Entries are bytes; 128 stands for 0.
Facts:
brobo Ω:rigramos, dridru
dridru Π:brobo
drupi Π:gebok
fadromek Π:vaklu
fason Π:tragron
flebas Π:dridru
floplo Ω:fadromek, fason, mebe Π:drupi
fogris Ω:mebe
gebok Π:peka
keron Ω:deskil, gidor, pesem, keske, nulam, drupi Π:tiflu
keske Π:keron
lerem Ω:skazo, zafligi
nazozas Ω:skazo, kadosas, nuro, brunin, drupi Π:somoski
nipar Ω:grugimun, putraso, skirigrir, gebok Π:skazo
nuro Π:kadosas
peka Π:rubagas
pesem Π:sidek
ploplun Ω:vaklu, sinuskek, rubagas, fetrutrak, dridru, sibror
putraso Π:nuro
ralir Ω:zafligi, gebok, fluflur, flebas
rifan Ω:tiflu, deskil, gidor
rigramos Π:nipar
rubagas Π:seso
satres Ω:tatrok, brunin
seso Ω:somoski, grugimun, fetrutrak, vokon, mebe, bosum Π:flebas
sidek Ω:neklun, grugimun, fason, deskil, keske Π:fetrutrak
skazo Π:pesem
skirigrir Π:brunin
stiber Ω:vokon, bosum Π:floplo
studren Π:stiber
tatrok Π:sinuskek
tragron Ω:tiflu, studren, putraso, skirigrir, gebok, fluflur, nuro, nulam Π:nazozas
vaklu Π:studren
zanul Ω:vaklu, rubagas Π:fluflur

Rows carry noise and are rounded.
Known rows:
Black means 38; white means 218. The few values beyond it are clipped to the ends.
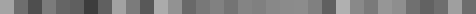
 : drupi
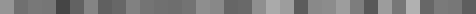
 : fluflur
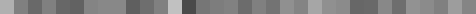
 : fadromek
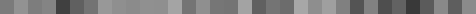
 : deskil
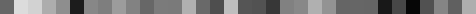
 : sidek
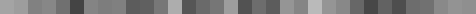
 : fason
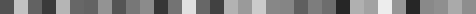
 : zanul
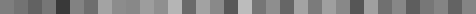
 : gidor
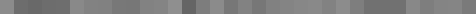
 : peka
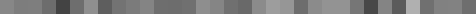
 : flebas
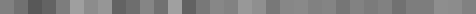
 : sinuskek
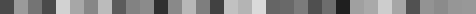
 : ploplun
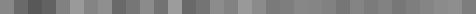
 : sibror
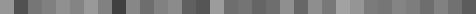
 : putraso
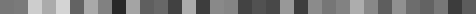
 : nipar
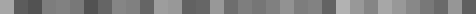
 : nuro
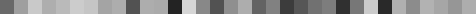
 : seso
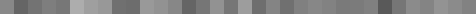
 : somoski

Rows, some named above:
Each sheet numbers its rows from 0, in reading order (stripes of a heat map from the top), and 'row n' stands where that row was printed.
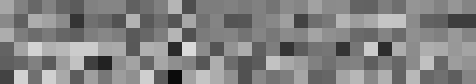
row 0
fadromek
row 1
tragron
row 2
fadromek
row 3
seso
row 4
brunin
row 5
lerem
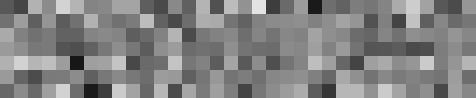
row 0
brobo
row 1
zafligi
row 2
fadromek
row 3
keske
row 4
floplo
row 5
kadosas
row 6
nazozas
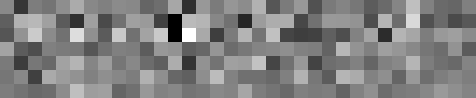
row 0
rigramos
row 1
ralir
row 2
stiber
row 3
nuro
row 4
dridru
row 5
skazo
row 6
fetrutrak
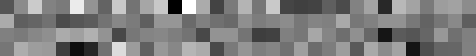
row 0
stiber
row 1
nulam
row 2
grugimun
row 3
keron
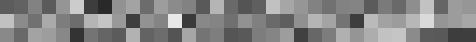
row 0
brunin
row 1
mebe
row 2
tragron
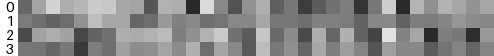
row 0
seso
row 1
fetrutrak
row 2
rifan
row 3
gidor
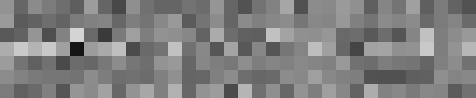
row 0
gebok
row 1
studren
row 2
tatrok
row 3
floplo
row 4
pesem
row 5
neklun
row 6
tiflu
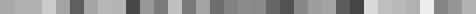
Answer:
fogris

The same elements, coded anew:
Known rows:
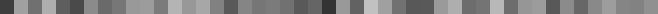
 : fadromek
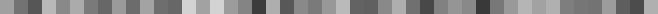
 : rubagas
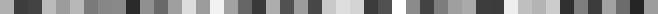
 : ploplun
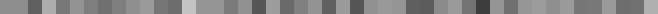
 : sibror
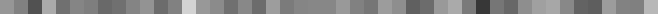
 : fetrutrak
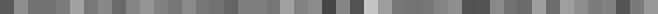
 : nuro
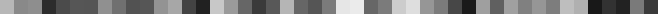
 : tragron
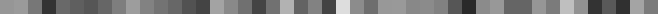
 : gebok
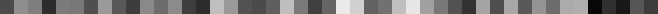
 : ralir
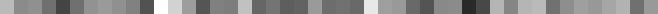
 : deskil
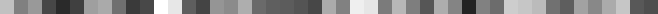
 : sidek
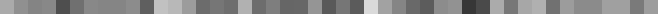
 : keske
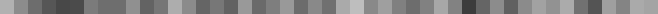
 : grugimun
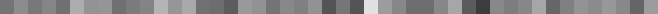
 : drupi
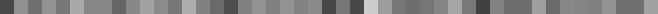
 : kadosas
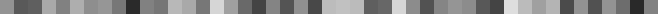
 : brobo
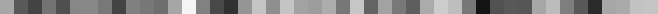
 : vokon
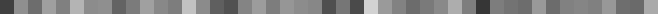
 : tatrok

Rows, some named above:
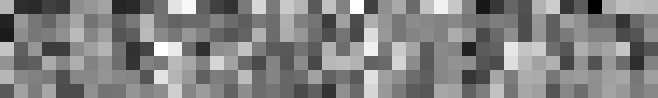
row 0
stiber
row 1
zafligi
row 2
skazo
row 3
keron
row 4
brobo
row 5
gidor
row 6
fason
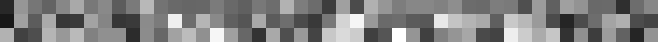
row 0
zafligi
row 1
fogris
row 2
zanul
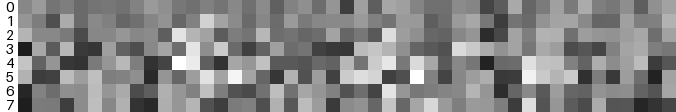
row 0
studren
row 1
fetrutrak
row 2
gidor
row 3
mebe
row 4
rifan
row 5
ploplun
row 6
brunin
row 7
lerem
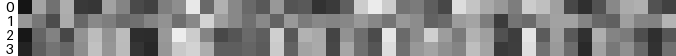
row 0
floplo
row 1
fetrutrak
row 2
nazozas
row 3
satres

